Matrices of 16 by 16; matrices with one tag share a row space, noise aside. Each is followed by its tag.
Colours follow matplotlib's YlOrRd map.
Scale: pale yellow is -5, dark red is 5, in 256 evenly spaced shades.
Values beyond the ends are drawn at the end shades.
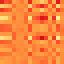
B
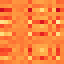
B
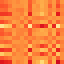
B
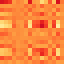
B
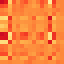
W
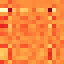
W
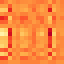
W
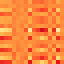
B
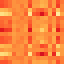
B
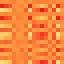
B
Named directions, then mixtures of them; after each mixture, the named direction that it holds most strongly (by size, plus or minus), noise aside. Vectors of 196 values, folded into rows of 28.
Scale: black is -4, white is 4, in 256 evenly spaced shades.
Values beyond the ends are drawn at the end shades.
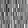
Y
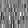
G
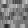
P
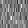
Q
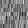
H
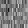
Y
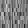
Y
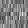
H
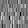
G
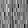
Y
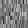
H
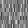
G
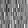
Y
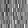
Y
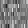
Y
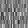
G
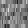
P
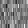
Y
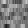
P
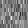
Q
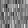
Y
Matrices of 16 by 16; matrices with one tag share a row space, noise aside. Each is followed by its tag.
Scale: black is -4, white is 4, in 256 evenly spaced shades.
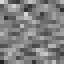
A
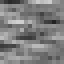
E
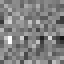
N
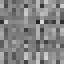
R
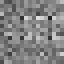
N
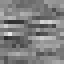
E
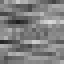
E
